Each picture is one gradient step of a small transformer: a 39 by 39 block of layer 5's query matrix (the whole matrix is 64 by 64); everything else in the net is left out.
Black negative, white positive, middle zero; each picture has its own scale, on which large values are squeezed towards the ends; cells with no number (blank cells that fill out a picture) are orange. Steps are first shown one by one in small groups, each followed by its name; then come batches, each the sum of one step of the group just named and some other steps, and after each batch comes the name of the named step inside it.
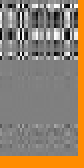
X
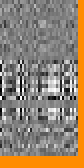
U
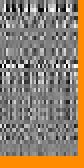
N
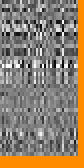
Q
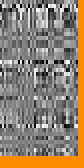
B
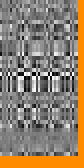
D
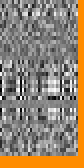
U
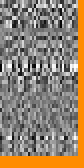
D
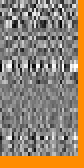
X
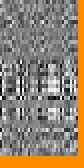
U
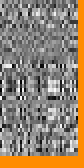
U
